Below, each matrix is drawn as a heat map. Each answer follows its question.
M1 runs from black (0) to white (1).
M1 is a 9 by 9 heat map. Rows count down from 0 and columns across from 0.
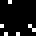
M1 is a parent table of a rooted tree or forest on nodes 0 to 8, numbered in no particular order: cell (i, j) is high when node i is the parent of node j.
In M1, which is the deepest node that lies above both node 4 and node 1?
8
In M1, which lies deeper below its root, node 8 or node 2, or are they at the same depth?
the same depth
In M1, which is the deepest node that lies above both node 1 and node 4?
8
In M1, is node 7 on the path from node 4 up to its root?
yes
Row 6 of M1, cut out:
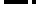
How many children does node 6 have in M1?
2
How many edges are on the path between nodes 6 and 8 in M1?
2
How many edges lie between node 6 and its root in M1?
0
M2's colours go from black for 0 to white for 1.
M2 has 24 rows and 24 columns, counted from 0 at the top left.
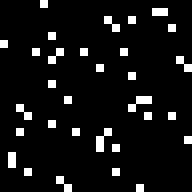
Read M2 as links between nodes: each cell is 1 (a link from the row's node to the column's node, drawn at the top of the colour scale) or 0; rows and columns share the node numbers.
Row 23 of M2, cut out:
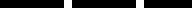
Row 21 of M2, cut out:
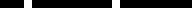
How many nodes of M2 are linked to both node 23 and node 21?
0
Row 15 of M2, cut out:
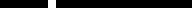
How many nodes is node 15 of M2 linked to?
1
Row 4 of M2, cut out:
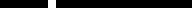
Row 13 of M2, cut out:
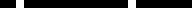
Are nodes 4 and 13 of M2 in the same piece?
no
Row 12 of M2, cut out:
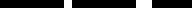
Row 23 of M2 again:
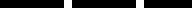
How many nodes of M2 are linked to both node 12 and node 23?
2
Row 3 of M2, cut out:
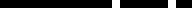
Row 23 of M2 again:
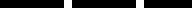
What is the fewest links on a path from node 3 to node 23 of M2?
5
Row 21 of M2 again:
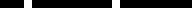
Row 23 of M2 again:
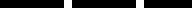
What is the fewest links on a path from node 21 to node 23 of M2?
5
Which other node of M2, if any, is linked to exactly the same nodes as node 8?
node 17
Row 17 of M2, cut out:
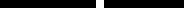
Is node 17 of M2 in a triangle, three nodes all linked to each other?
no
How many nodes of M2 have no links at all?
1
